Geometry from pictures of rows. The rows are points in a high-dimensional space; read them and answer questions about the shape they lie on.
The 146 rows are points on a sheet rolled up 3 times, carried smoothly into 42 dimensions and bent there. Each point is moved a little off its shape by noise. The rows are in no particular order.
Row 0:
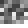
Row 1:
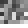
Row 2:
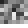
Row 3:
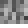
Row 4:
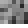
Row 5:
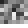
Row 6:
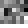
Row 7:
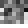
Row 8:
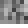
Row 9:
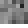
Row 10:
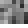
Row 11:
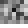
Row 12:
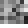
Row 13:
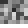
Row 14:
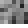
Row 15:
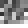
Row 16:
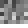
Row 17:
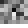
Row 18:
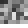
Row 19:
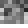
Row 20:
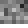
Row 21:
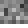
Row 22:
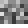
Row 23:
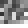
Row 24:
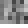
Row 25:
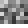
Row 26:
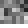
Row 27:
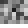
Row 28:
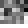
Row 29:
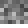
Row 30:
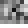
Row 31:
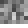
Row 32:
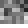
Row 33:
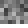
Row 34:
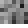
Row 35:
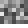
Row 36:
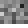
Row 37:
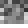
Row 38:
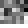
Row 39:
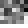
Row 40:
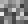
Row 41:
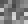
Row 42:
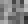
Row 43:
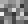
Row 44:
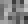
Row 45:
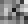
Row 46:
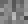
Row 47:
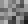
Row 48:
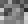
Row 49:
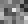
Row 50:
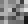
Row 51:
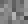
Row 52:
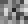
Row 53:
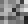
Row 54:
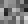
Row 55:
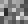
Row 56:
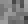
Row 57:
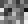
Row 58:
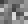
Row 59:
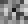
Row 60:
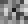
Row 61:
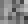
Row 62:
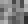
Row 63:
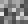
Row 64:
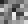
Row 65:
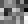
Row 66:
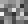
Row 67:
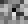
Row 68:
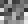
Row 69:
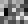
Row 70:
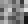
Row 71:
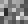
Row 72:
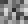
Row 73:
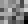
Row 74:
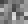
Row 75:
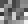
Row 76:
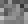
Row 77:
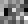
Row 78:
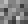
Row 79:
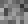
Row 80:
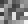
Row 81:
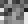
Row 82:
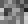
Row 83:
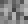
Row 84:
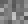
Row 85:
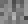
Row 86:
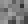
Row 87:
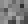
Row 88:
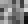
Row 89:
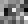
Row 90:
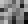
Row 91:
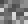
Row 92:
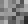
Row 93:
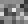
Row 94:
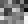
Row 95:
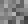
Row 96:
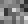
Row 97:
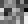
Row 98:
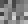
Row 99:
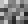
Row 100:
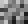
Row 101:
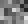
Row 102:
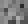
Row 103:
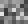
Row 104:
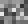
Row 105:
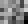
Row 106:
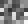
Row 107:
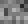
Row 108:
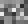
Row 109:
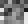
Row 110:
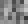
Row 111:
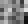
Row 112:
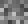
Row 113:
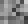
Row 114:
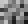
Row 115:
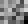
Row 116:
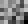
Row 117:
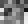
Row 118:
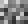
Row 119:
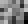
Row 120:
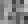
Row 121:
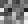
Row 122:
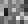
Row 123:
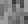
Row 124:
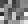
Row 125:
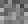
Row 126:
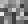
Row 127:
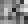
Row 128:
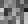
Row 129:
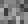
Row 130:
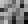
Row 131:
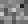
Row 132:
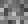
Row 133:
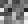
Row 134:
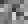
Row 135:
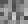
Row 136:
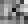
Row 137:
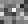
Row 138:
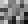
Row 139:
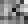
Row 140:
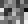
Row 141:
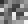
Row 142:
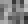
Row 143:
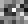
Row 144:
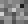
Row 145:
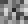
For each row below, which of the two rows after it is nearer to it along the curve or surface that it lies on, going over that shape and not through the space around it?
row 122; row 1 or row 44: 44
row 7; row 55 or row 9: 55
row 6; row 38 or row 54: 38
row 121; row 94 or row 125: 94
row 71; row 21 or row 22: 22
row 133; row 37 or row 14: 37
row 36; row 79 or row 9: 79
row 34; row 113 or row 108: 113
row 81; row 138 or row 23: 23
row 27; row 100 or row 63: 100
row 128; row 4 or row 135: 135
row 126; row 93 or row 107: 93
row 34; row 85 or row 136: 85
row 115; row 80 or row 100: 100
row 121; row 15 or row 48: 15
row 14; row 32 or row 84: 84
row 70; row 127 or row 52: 127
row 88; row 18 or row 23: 18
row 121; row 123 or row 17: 17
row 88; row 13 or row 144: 13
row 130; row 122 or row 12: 12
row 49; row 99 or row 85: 99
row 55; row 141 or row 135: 135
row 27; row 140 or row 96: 140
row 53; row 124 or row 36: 124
